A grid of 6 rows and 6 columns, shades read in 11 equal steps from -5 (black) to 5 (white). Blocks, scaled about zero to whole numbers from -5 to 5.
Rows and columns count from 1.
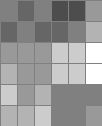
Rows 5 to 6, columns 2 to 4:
1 2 0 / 2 3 0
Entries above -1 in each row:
3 3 6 6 6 6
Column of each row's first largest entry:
6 6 6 6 1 3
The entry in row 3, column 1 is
1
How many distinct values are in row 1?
4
